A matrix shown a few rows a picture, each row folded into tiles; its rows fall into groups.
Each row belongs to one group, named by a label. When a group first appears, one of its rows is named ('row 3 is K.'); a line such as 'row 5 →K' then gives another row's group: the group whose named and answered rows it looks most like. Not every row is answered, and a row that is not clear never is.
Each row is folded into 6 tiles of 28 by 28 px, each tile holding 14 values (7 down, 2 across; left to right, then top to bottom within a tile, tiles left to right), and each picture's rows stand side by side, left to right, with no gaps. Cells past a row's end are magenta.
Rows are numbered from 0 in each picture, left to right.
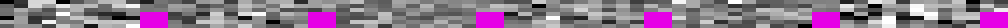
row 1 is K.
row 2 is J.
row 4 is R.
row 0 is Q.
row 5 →K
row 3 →K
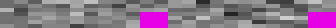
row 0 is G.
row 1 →R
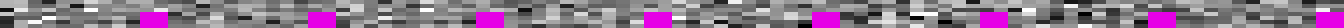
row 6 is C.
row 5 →K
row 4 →R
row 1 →K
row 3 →G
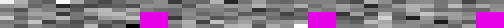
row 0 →R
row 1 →Q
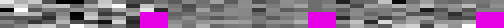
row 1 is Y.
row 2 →Q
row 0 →C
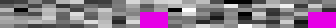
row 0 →G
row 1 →C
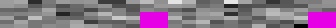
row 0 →R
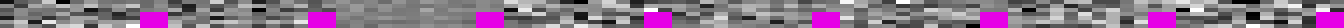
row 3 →C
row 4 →K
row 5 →R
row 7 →C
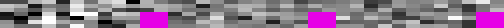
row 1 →K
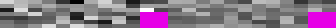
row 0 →C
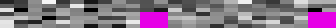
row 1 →G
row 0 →Y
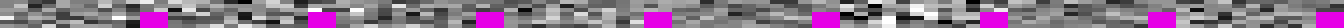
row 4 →R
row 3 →G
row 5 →K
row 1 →C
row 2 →C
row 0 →R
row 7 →Y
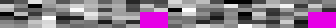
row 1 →C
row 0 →K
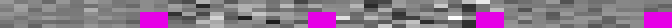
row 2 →R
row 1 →K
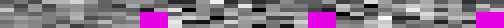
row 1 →Y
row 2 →K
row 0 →G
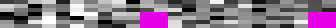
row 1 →Y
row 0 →K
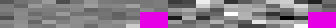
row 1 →Q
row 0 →Q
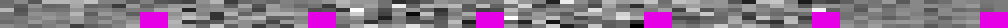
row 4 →C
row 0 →G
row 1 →Y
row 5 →Y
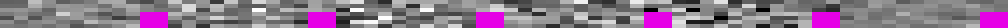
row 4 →Y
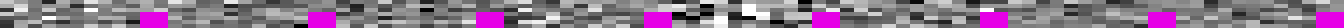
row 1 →R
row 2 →Y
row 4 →K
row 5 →C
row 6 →R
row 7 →R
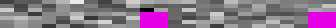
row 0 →G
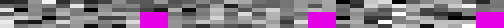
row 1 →G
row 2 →Q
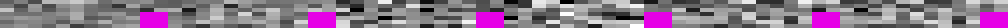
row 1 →G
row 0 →G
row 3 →Q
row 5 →G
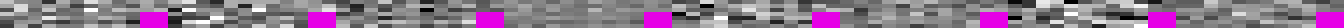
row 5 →G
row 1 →J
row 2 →Y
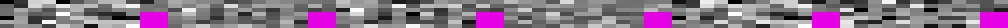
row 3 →J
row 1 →C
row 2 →C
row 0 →Q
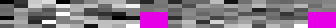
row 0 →Q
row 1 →Q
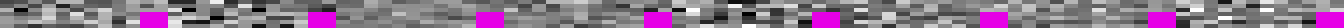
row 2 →Q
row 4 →C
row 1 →Y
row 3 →G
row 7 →J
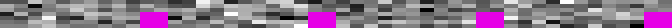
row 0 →K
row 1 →Q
